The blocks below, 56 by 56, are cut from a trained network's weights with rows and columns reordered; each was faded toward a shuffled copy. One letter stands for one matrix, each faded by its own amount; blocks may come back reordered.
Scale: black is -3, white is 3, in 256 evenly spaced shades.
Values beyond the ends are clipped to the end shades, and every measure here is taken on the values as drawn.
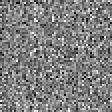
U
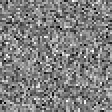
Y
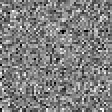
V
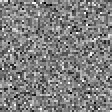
Y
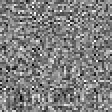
V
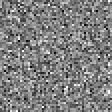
U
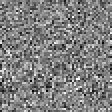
V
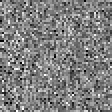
U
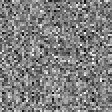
V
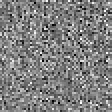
V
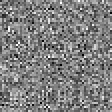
V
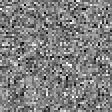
U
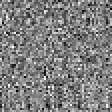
V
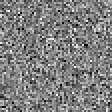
Y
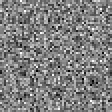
V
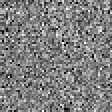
U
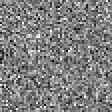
U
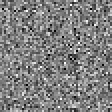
U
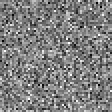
Y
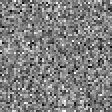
U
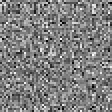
V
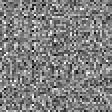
V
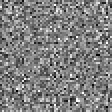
V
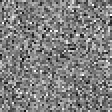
Y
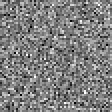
Y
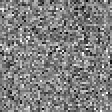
U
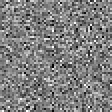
V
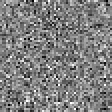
V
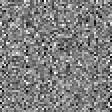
V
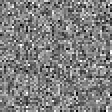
V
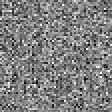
U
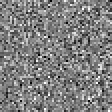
U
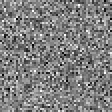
Y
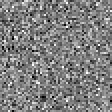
U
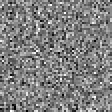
U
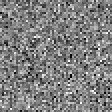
U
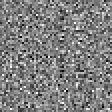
U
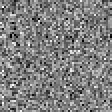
U
